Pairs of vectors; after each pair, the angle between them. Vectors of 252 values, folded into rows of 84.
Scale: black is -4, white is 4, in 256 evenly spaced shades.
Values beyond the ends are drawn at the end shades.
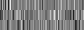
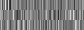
nearly opposite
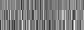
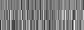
nearly parallel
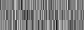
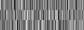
nearly opposite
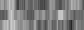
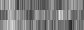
nearly parallel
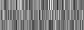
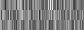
nearly parallel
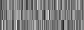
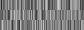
partly aligned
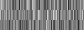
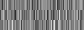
partly opposed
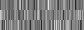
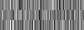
orthogonal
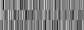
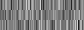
orthogonal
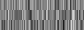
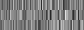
partly opposed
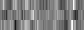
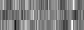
nearly parallel
